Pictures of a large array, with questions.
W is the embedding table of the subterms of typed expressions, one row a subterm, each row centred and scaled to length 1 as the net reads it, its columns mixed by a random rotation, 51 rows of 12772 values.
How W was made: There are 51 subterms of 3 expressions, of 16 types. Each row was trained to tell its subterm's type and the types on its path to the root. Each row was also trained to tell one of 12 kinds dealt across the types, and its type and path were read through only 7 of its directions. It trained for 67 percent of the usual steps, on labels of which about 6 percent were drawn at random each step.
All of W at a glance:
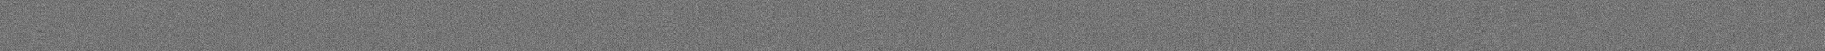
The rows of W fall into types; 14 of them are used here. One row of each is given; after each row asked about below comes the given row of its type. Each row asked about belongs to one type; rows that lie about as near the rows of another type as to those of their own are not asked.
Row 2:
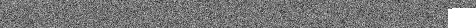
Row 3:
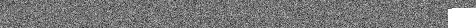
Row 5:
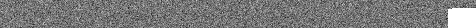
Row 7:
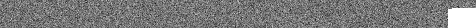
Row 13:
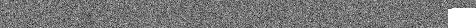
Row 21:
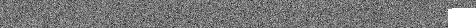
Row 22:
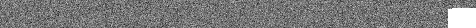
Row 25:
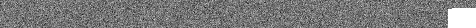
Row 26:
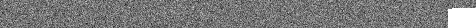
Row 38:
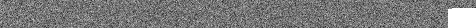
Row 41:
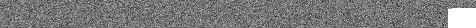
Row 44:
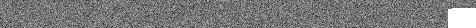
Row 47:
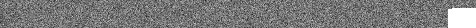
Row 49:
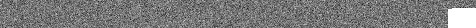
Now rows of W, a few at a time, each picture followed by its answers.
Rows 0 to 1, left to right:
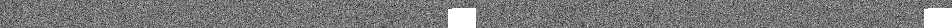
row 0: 44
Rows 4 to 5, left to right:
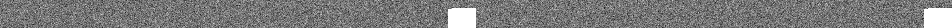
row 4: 49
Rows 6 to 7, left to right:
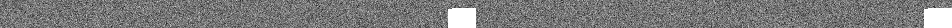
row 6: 44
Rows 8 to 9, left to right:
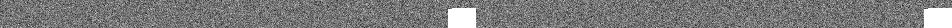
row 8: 3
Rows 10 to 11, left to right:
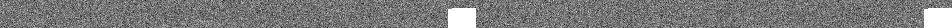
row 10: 38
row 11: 21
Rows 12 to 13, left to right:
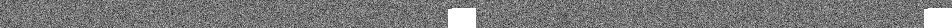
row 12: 44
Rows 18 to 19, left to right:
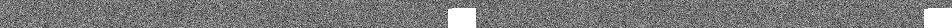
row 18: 38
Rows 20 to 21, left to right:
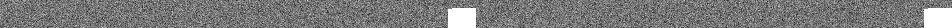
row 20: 2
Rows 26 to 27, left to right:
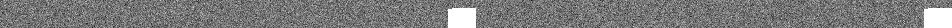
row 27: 41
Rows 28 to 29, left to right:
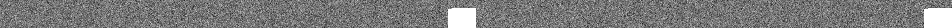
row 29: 38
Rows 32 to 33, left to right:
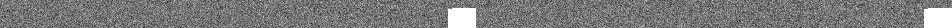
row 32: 2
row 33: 49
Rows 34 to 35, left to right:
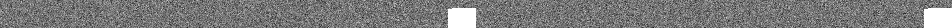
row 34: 5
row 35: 25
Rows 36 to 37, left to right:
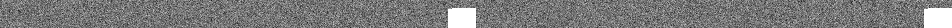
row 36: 2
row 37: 41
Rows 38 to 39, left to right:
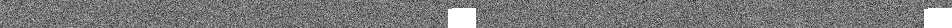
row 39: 7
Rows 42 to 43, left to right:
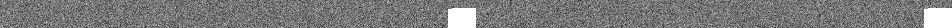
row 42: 25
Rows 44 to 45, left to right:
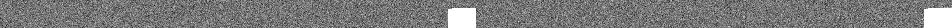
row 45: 7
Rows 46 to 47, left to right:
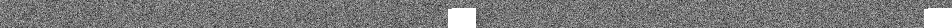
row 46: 41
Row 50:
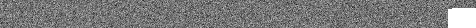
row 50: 21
